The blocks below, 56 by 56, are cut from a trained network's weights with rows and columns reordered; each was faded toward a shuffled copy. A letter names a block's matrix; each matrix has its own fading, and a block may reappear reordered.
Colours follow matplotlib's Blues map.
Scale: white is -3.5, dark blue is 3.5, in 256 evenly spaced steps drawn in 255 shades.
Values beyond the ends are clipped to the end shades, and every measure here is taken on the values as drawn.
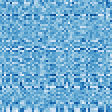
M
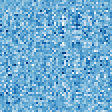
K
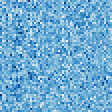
K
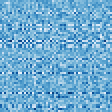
M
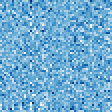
K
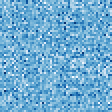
K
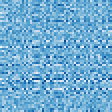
M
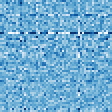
M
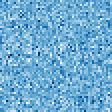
K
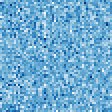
K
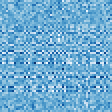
M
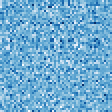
K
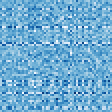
M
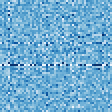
M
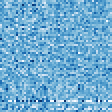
M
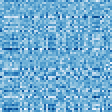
M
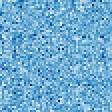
K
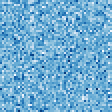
K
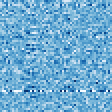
M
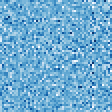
K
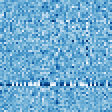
M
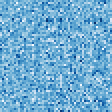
K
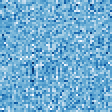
K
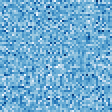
K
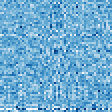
M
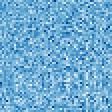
K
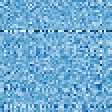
M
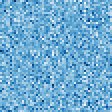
K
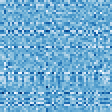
M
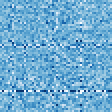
M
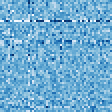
M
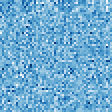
K
